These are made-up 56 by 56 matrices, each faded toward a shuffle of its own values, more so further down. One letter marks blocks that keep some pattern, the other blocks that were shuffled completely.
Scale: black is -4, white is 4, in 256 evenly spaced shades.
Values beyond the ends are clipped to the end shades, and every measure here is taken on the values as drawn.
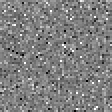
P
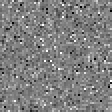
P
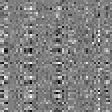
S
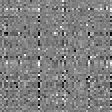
S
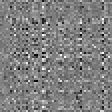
S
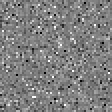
P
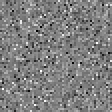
P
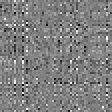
S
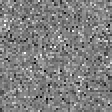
P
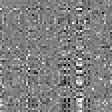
S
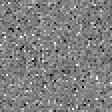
P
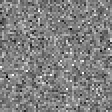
P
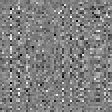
S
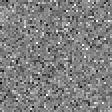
P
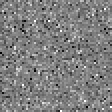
P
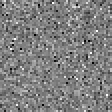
P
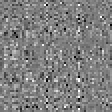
S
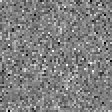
P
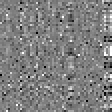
S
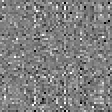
S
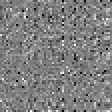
S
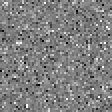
P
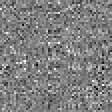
S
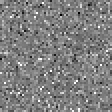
P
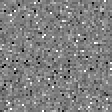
P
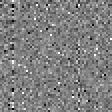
S
